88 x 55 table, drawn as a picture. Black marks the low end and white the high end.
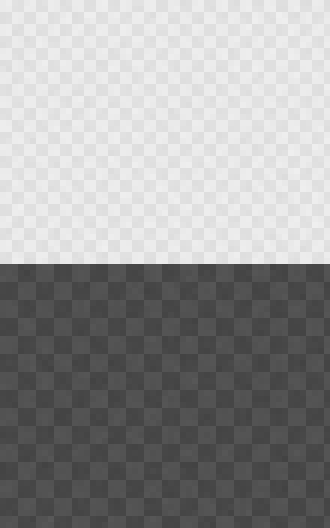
It is made of 2 by 1 panels. Panel 1,1: very high, checkered, faint in contrast. Panel 2,1: low, checkered, faint in contrast.
